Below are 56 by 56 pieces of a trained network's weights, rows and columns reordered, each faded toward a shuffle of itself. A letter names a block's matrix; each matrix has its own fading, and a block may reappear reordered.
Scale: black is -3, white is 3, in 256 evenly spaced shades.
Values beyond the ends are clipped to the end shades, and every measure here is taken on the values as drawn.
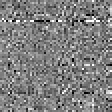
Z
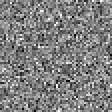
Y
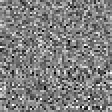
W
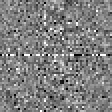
Z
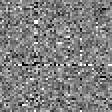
Z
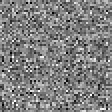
W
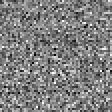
Y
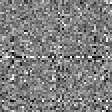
Z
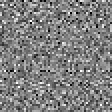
W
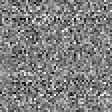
W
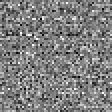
W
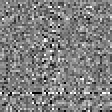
Z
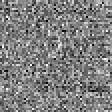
W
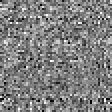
W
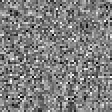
Y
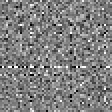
Z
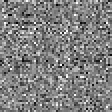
W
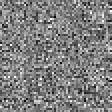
W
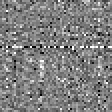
Z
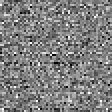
W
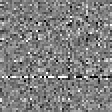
Z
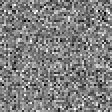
Y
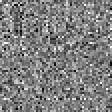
W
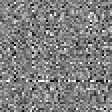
Z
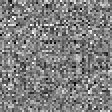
W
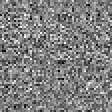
W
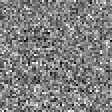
Y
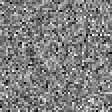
Y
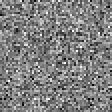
Y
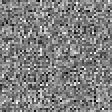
W
